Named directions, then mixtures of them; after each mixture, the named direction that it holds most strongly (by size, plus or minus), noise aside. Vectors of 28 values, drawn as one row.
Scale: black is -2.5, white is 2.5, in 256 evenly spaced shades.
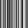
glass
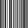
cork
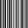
glass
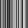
glass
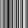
glass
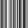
glass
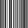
cork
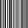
cork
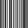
cork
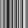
glass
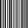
cork
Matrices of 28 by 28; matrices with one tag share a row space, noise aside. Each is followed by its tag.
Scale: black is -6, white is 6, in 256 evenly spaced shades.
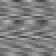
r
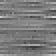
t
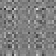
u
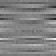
t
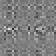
u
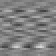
r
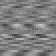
r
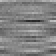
t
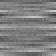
t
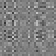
u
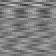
r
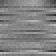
t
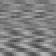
r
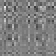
u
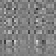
u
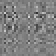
u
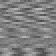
r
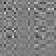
u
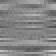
t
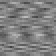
r
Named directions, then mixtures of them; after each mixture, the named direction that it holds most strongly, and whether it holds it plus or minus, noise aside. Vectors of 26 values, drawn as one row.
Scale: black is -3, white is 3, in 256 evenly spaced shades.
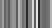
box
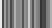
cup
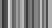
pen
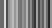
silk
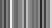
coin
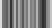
cup, plus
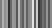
box, plus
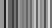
silk, minus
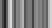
pen, plus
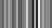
box, minus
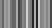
box, minus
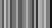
box, minus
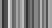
pen, plus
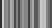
cup, minus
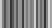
silk, minus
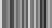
cup, plus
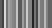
box, minus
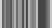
cup, plus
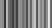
silk, minus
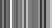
coin, plus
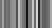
box, plus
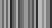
box, minus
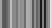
coin, plus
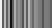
cup, plus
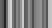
pen, plus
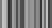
pen, minus
